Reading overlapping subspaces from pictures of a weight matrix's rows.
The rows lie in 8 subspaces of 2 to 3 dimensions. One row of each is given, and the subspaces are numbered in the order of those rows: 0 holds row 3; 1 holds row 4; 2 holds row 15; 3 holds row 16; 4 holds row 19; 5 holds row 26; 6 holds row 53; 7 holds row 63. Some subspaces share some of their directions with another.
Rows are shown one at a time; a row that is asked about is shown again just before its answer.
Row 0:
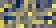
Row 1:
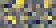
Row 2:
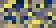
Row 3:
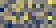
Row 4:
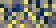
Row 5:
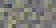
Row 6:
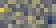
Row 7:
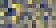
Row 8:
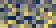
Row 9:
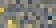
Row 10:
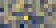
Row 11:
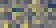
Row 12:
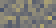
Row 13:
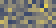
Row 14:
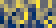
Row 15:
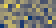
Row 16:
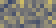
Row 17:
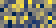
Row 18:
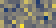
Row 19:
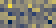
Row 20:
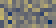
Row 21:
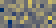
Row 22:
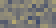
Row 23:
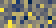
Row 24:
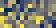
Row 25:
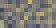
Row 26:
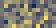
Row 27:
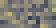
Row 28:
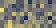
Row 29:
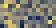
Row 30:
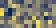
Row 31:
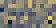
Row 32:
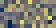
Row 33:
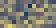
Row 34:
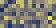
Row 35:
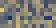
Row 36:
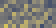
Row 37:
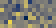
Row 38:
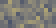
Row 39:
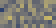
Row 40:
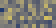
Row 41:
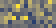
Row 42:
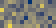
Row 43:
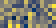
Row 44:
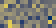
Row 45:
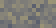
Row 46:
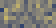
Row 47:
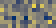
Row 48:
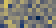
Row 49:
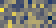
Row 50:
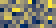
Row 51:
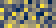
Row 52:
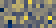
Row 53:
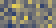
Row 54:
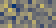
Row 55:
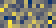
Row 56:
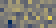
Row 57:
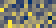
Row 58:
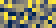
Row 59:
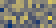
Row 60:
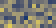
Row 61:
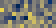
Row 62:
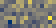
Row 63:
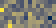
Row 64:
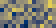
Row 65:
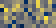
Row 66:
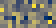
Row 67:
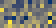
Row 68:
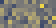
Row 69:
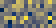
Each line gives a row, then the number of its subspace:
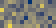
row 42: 1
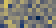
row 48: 2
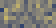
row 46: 1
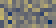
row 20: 4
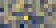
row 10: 2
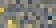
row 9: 3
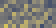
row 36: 5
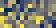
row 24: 2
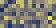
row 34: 3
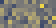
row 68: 0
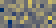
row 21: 4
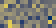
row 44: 2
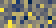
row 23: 3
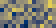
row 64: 5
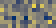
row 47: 5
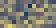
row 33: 0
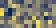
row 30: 6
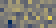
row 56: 3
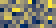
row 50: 5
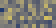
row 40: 6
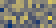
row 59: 0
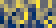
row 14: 6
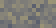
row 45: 0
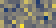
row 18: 1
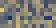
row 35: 6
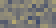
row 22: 0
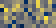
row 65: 1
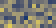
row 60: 0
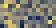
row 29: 2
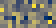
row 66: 5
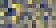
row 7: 6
